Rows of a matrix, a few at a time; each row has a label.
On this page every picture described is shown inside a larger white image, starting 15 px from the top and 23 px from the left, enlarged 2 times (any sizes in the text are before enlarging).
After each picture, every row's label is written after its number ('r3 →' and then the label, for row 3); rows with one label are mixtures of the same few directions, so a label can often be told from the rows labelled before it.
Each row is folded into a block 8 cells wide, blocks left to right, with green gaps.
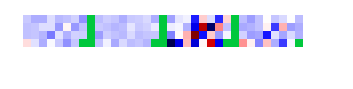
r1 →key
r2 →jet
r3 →key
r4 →key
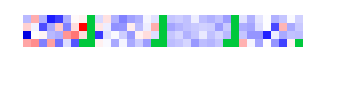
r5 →jet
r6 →jet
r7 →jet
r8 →key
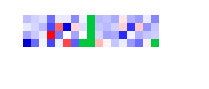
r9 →key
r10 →key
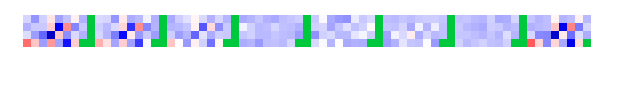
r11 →key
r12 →key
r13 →key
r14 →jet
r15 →jet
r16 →key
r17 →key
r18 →key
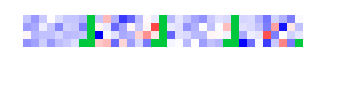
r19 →jet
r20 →jet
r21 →jet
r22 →key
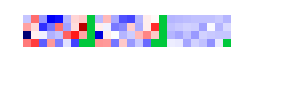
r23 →jet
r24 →jet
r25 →key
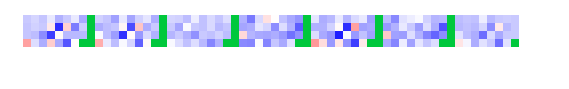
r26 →key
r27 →key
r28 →key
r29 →jet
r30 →key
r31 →jet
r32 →key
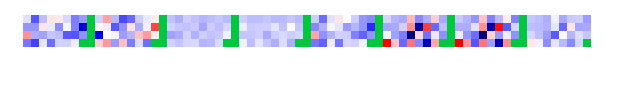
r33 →jet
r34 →jet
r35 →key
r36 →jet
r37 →jet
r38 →key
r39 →key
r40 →key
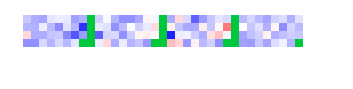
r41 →jet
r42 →jet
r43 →jet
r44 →key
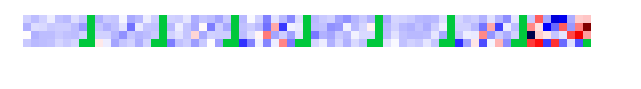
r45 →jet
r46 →key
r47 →key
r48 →key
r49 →jet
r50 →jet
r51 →key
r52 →jet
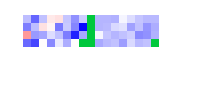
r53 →jet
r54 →jet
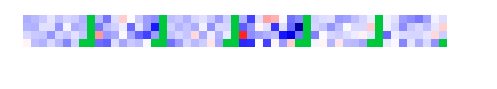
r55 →key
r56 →jet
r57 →key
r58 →jet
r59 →jet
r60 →jet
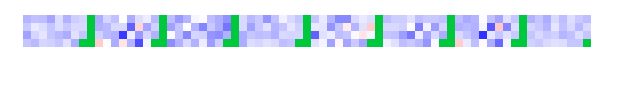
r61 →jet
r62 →key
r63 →jet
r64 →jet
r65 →jet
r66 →key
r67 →key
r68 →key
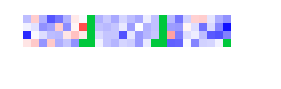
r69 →jet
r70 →key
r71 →jet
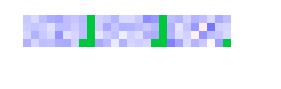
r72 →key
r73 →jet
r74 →key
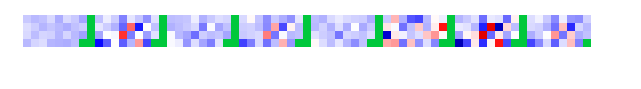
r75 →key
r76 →key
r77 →key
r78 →key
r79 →key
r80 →jet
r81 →key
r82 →key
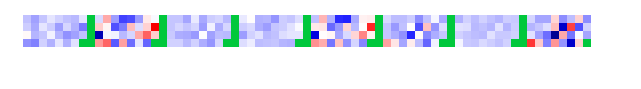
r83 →jet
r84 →jet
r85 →key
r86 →jet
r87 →jet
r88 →key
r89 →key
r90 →key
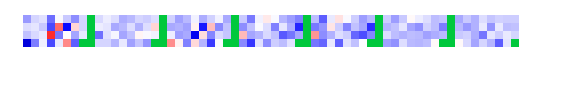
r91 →key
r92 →jet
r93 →key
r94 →jet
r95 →jet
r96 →jet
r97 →key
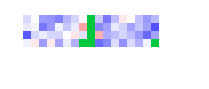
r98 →jet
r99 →jet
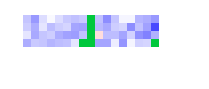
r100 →jet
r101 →jet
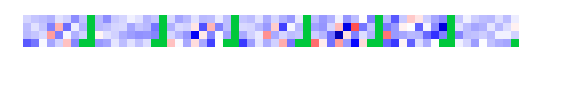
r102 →key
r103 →jet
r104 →key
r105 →key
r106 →key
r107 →jet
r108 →jet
